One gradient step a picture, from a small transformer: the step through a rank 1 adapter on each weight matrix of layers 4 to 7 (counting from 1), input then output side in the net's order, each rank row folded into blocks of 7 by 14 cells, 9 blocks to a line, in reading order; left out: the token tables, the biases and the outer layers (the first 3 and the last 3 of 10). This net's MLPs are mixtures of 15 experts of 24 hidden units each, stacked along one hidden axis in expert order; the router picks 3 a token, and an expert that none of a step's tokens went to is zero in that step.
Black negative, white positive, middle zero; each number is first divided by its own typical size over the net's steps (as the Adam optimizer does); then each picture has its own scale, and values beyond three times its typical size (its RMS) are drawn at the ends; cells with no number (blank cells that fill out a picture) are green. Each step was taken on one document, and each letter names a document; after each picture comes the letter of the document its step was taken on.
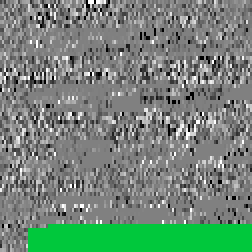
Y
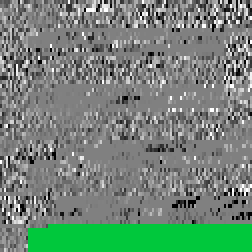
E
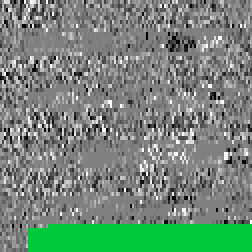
Y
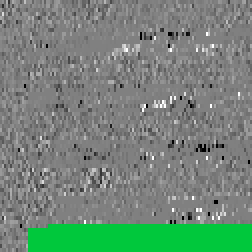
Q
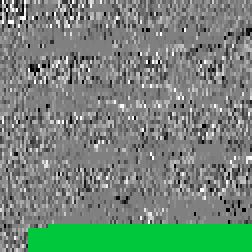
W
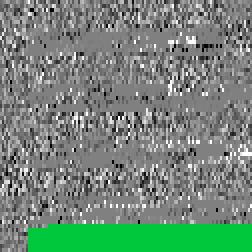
Y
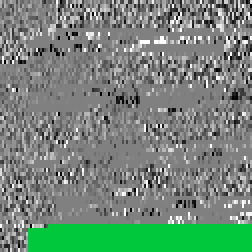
E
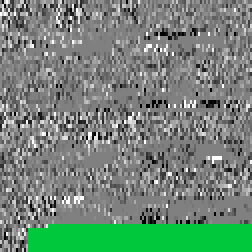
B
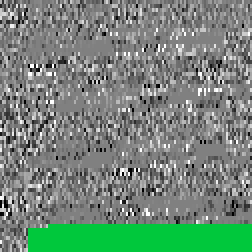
B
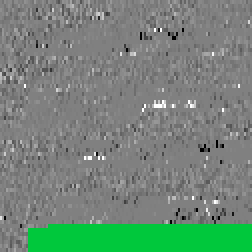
Q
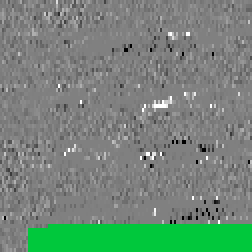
Q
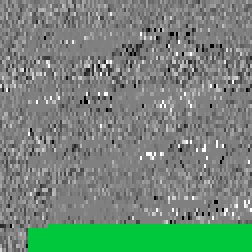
Q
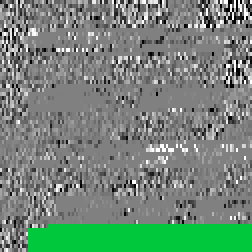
E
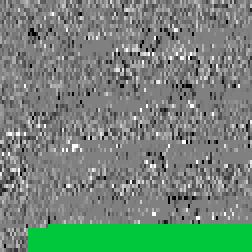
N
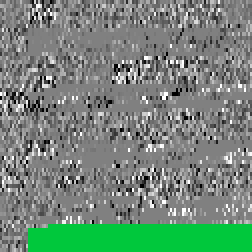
Y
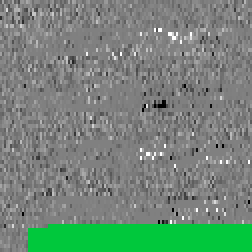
Q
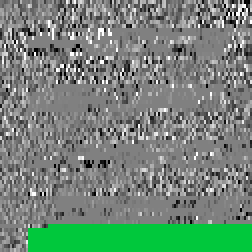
E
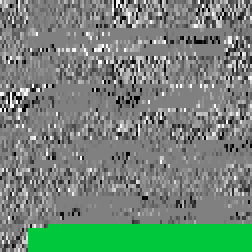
E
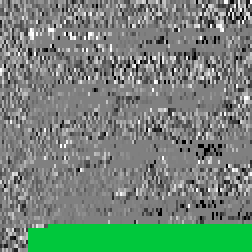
E
